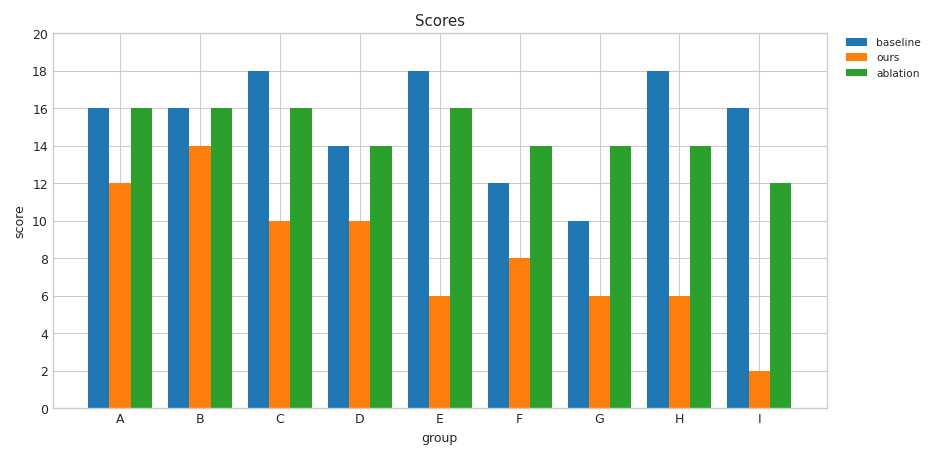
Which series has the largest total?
baseline
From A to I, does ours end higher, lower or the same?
lower
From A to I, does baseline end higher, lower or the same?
the same
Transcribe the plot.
Title: Scores
x-axis: group, ticks A B C D E F G H I
y-axis: score, ticks 0 2 4 6 8 10 12 14 16 18 20
Legend: baseline, ours, ablation
Values:
baseline: 16 16 18 14 18 12 10 18 16
ours: 12 14 10 10 6 8 6 6 2
ablation: 16 16 16 14 16 14 14 14 12
